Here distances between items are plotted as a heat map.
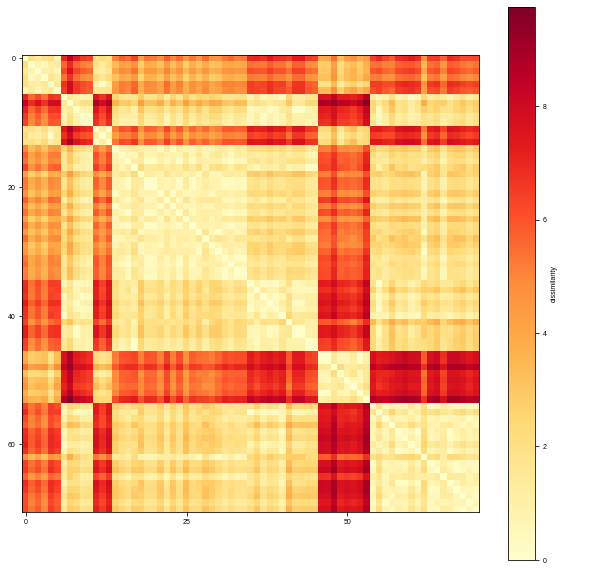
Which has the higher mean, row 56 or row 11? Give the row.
11
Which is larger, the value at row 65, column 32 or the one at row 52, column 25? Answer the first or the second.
the second
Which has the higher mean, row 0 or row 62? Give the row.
0
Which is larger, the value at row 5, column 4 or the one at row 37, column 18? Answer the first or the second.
the second
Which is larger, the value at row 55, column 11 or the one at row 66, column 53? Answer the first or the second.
the second
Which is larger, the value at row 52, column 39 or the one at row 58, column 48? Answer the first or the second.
the second
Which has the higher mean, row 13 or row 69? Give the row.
13
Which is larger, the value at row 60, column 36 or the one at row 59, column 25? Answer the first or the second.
the second
